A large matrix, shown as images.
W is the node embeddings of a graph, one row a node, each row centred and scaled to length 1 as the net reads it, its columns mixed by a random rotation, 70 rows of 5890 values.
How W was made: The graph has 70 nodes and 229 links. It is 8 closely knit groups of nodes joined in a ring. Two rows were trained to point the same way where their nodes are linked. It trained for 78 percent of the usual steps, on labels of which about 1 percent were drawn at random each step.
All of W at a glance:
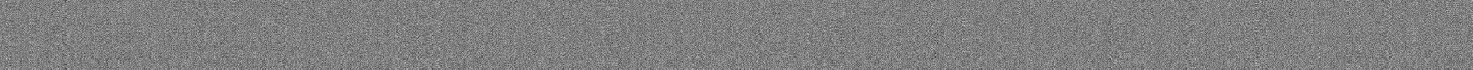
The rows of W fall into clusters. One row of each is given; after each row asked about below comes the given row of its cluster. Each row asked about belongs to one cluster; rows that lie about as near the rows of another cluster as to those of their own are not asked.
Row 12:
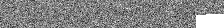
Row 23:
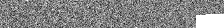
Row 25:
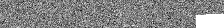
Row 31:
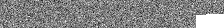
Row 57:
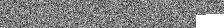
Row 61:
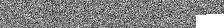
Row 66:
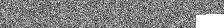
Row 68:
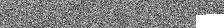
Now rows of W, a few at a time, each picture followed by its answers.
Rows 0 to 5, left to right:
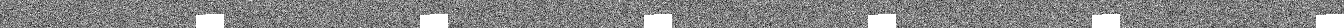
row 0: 68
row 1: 23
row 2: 66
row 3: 31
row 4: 66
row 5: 61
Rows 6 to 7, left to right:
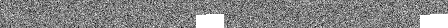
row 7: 31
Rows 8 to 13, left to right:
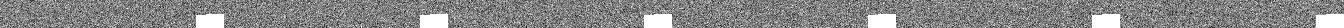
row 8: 12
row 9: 25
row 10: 66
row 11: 68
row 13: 61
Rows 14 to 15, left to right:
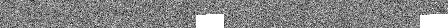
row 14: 12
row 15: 68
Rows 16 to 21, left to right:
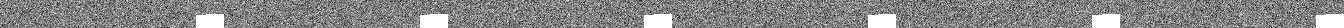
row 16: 66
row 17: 68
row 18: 25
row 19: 61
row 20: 31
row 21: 25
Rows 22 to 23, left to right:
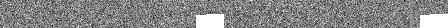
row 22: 61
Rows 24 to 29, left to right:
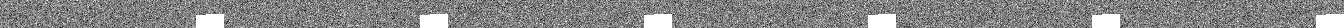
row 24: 23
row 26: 66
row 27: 31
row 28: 12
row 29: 66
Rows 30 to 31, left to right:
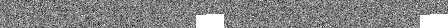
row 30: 31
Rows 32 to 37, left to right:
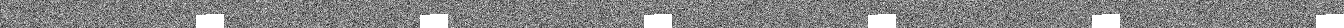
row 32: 66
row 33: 57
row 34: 61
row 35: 68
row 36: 23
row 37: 57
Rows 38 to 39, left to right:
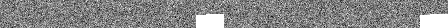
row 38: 12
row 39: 25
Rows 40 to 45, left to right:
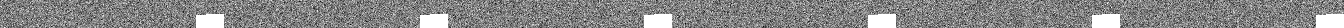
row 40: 57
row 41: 23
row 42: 61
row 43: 61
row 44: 68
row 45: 66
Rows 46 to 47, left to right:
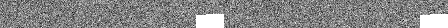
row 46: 31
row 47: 66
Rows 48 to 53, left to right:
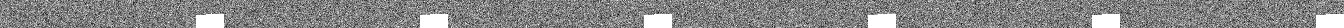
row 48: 23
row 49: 66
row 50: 61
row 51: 25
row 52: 57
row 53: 57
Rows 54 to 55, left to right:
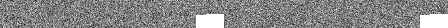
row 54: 61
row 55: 68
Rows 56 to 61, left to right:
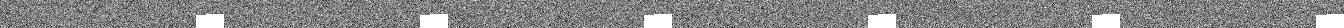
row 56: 57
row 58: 23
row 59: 23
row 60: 31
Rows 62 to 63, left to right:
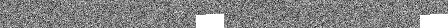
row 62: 31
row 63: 31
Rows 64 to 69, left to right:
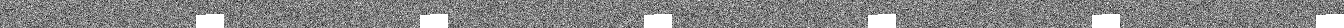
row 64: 68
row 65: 31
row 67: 23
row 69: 68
